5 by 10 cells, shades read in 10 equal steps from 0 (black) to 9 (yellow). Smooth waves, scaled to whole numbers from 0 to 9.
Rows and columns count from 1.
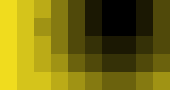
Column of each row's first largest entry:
1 1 1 1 1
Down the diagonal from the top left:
9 8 7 6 6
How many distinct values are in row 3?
7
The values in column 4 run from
5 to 7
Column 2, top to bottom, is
8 8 8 8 8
